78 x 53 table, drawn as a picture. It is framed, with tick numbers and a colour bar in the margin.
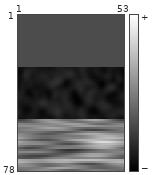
It is made of 3 by 1 panels. Panel 1,1: low, flat. Panel 2,1: very low, blotchy, faint in contrast. Panel 3,1: middling, streaked across, strong in contrast.
